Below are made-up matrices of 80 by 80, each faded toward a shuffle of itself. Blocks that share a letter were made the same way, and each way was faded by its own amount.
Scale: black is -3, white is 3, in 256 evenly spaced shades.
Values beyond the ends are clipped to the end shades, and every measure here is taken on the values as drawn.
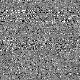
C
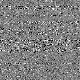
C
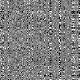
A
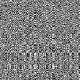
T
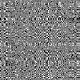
T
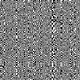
A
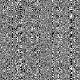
A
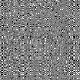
T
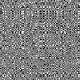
T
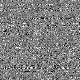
C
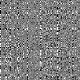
A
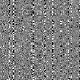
A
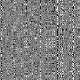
A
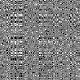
T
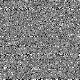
C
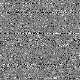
C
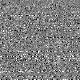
C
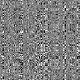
A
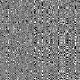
A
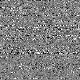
C
